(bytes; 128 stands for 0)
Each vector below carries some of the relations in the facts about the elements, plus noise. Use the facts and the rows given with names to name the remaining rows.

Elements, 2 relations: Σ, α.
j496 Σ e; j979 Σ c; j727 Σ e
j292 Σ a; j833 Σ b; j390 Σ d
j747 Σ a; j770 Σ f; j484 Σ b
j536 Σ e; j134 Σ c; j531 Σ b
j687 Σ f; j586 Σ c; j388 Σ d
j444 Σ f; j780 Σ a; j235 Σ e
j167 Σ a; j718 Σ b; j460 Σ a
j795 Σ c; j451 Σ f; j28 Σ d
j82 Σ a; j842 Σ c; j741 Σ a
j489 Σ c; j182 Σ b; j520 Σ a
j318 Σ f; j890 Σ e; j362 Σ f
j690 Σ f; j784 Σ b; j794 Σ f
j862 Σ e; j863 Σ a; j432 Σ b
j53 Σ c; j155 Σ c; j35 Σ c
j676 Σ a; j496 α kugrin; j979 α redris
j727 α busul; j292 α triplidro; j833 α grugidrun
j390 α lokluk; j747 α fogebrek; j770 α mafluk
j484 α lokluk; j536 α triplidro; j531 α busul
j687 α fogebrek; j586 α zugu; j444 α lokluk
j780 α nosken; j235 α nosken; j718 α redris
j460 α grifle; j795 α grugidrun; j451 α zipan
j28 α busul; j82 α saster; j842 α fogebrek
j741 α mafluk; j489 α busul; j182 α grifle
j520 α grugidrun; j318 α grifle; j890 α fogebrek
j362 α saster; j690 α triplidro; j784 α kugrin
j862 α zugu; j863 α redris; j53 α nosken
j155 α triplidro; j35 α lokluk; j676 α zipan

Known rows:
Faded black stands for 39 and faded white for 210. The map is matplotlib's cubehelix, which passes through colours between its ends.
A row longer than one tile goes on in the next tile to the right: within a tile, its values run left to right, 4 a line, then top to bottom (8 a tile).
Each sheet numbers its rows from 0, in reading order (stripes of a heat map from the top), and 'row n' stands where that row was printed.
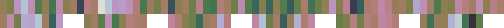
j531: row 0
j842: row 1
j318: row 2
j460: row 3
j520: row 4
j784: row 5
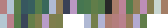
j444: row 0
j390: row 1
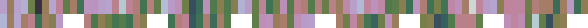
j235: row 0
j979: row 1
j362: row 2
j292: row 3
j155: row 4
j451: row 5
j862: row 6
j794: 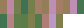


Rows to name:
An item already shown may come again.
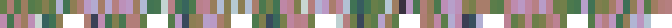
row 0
j484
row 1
j795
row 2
j676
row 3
j451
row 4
j444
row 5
j718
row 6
j134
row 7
j780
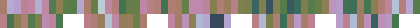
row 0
j134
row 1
j727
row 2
j718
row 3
j460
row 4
j388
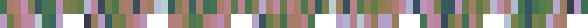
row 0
j182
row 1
j82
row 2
j318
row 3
j35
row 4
j28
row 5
j362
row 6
j444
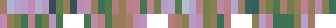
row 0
j586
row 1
j863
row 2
j890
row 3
j690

